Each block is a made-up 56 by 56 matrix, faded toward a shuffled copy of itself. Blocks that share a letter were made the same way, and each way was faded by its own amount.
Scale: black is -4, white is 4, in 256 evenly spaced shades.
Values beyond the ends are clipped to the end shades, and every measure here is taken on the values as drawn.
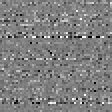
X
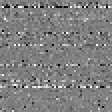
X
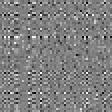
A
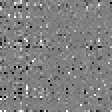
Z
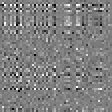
A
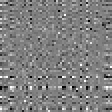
A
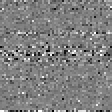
X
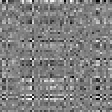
A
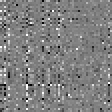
Z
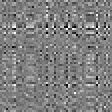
A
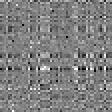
A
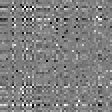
A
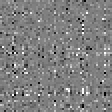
Z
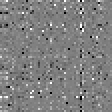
Z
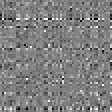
A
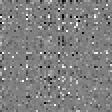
Z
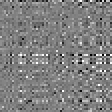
A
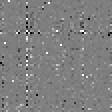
Z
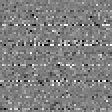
X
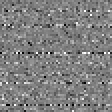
X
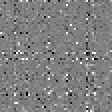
Z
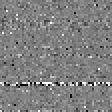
X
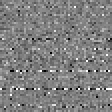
X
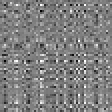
A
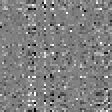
Z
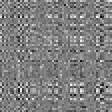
A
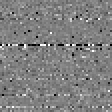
X
